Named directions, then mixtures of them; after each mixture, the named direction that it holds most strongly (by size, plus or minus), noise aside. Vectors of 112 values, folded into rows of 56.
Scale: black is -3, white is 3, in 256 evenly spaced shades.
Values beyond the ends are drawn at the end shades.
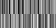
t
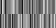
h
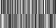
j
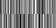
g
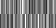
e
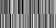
t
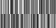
t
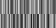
t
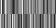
h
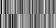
h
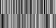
j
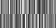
e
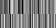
t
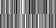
e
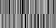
e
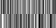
j
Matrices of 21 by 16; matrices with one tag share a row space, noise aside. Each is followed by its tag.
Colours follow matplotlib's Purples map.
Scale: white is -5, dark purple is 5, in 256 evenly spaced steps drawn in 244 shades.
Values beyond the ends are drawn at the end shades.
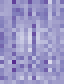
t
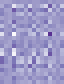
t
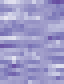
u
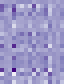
t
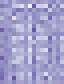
t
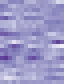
u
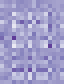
t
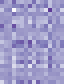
t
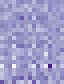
t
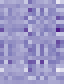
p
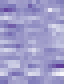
u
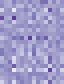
t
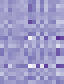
p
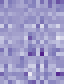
p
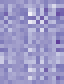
p
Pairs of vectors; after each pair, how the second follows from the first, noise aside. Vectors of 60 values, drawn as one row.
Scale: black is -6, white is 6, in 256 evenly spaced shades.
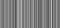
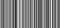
scaled up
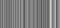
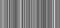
shuffled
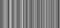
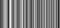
scaled up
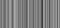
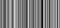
scaled up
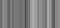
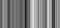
scaled up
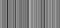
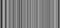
shuffled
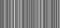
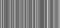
shuffled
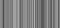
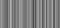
shuffled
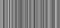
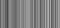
shuffled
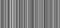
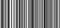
scaled up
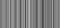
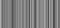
shuffled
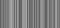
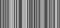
scaled up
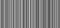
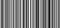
scaled up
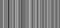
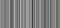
shuffled
